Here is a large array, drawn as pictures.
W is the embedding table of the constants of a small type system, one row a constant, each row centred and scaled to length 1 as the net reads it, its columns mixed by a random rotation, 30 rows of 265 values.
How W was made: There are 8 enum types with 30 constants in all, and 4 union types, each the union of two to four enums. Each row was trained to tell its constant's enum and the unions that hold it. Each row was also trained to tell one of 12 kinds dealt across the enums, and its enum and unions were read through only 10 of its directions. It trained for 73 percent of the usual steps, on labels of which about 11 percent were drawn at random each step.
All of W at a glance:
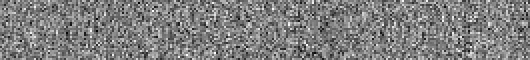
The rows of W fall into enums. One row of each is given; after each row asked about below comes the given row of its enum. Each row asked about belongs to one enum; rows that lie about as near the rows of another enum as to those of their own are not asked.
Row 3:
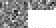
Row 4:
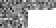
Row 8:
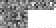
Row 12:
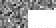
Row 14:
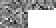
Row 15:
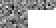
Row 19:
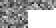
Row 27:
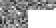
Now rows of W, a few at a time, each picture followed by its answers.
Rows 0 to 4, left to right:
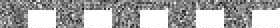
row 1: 8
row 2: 4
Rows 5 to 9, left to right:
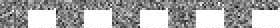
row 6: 19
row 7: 19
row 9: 15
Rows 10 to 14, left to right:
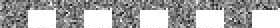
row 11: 12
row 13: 15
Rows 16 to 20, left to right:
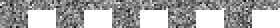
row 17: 4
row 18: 15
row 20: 27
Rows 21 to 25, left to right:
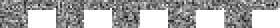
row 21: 19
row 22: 3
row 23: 8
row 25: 15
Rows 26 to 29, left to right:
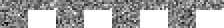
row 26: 27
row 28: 27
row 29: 3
